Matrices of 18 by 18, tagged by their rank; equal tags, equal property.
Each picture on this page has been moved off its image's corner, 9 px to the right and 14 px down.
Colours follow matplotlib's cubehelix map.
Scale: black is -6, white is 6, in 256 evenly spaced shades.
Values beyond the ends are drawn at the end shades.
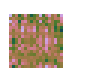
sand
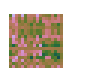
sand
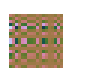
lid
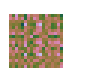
sand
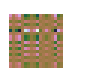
lid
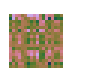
sand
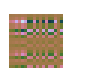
lid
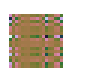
lid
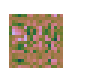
sand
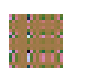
lid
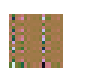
lid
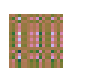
lid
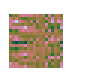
sand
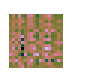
sand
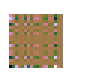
lid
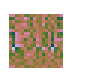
sand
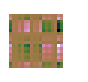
lid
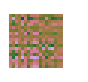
sand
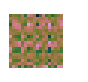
sand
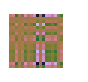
lid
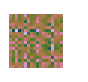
sand
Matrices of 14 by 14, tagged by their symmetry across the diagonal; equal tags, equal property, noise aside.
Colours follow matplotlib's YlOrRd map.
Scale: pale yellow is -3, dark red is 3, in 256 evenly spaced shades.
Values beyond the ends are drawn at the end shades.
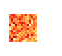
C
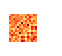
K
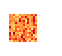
C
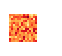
C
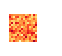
C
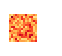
K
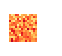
C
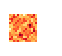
K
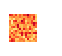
C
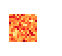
C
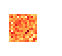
K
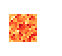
K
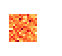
C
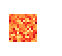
C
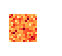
K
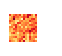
C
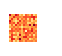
K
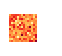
K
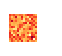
K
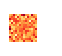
K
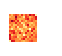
K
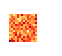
C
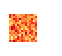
C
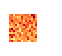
C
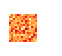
K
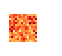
C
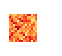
C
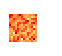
K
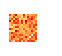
K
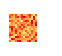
K
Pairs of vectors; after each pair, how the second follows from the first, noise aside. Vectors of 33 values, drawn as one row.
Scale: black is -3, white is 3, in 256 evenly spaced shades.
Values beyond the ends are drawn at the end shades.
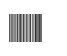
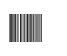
reversed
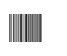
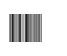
sign-scrambled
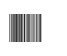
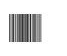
wrapped around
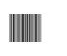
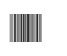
reversed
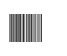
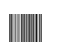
wrapped around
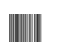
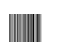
sign-scrambled
